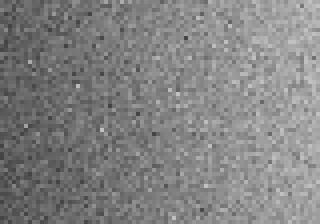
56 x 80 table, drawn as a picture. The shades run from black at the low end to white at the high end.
Average level on the scale: 50%. Grain: fine. Stripes: none. Slope: up to the right.
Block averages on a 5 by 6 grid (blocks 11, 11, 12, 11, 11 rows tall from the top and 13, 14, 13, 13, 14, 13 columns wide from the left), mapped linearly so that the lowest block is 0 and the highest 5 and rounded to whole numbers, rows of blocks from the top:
012345 | 012345 | 012345 | 012345 | 012344
